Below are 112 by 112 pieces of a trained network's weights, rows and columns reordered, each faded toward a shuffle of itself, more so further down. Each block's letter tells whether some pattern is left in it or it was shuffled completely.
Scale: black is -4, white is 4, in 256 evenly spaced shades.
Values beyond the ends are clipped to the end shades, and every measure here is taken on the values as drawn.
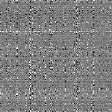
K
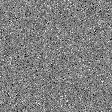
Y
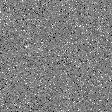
Y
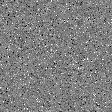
Y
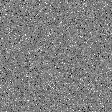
Y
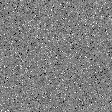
Y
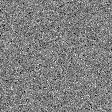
Y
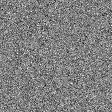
Y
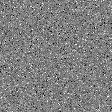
Y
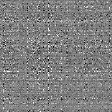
K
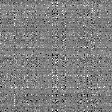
K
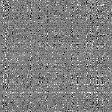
K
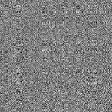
K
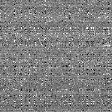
K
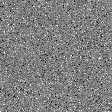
Y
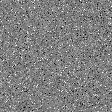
Y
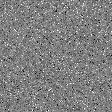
Y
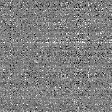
K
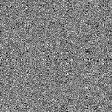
K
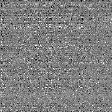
K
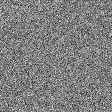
Y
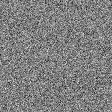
Y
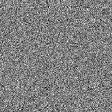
K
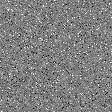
Y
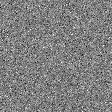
Y
